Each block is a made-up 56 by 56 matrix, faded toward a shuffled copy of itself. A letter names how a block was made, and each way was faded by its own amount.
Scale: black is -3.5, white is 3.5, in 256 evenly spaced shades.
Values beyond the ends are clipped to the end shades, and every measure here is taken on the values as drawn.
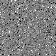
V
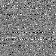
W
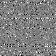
W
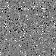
V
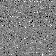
V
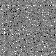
V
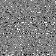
W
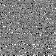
W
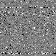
W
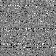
W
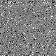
V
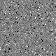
V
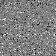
V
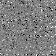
V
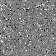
V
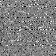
W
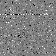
V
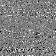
W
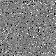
V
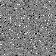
V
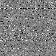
W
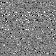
W
